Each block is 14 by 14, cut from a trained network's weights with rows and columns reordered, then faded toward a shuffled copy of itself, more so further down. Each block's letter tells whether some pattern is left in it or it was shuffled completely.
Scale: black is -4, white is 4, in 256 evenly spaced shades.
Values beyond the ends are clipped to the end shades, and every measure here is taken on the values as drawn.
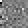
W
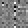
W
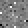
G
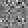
W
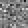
G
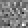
W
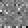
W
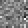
W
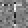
W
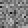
G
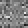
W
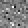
G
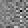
W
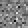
G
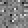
G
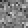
G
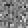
G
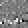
W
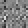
W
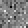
G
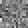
W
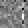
W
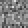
G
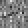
W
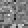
W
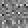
W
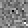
G
